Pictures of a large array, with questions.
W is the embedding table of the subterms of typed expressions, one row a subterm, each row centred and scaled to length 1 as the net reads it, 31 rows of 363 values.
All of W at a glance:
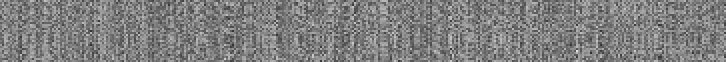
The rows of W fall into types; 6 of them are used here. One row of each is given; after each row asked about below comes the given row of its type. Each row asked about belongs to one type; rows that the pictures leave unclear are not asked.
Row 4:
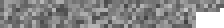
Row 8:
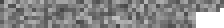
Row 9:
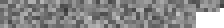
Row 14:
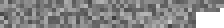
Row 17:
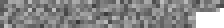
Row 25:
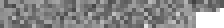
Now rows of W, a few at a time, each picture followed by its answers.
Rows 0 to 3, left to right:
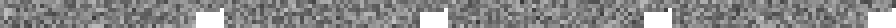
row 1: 14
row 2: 4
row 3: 9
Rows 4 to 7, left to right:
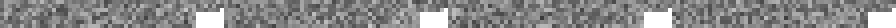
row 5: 25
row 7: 14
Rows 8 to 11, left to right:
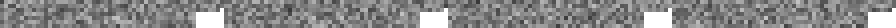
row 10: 4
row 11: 9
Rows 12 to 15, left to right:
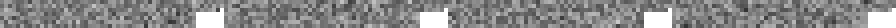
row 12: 8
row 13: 8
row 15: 25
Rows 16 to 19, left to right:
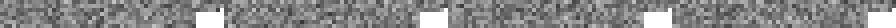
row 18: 8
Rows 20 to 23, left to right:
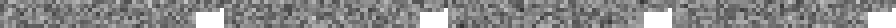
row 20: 17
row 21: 9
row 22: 25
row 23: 8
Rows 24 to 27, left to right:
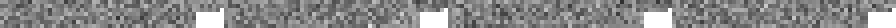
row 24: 4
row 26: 25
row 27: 14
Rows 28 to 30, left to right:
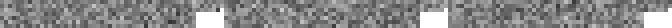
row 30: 8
